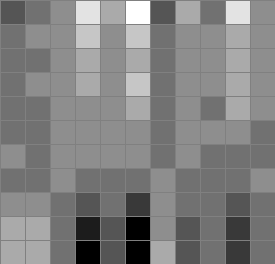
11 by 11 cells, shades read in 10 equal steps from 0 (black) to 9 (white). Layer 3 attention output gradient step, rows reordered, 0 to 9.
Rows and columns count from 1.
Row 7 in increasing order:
4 4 4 4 4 5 5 5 5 5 5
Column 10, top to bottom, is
8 6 6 6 6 5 4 4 3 2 2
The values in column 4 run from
0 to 8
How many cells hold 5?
44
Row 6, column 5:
5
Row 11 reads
6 6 4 0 3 0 6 3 4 2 4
